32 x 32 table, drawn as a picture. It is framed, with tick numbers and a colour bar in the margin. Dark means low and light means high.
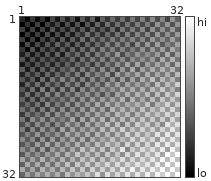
No single row or column stands out from its neighbours. There is an overall slope up to the bottom right. On average the colour sits 50% of the way up the scale. A checkerboard runs through the table.
